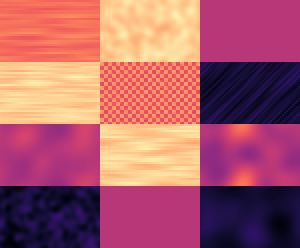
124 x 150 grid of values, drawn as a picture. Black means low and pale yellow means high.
It is made of 4 by 3 panels. Panel 1,1: high, streaked across, faint in contrast. Panel 1,2: very high, blotchy, faint in contrast. Panel 1,3: middling, flat. Panel 2,1: very high, streaked across, faint in contrast. Panel 2,2: high, checkered. Panel 2,3: very low, slanting up to the right, faint in contrast. Panel 3,1: middling, smooth, faint in contrast. Panel 3,2: very high, streaked across, faint in contrast. Panel 3,3: middling, smooth. Panel 4,1: very low, blotchy, faint in contrast. Panel 4,2: middling, flat. Panel 4,3: very low, smooth, faint in contrast.
